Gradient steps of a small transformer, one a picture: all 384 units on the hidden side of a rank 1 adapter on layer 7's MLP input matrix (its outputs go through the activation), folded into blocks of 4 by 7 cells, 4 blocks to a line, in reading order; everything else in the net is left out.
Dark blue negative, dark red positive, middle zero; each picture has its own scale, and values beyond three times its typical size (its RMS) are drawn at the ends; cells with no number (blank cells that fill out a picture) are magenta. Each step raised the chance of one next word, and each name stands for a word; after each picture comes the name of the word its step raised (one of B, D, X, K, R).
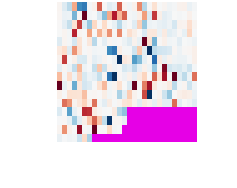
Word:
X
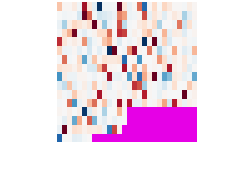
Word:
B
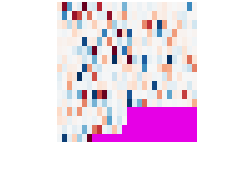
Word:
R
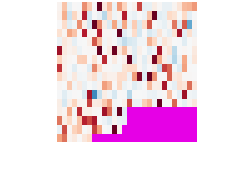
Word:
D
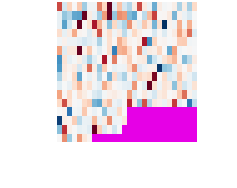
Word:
X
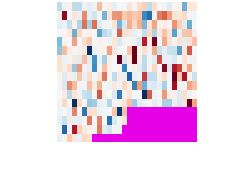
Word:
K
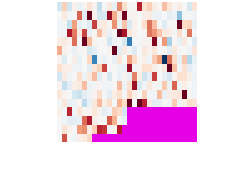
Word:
B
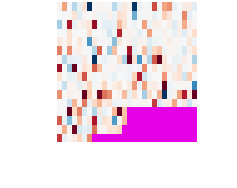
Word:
D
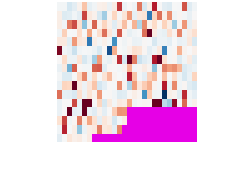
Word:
D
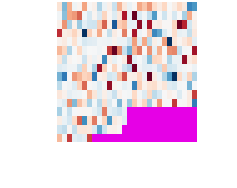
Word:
R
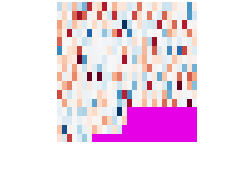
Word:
K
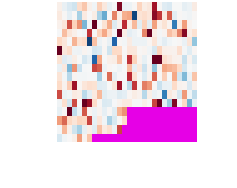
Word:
D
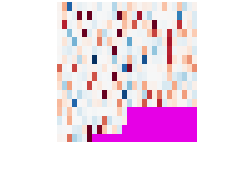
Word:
R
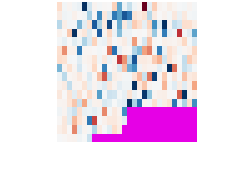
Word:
B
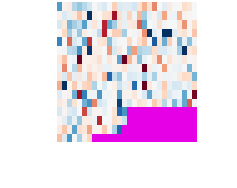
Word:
B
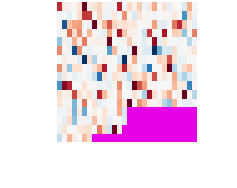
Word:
B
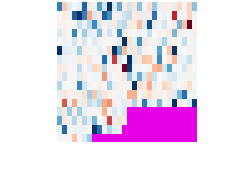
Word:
R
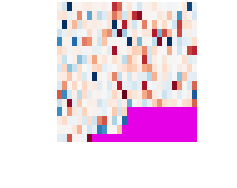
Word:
R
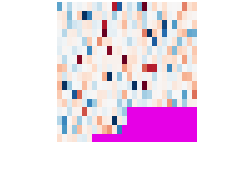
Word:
B
